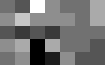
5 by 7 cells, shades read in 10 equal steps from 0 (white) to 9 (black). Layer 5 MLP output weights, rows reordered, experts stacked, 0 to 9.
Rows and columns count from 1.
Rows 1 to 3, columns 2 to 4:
6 0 4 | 2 4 4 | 7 6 7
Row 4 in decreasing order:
9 6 5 5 4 3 3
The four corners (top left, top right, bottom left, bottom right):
5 3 5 6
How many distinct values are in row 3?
3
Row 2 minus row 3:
-2 -5 -2 -3 -1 0 -2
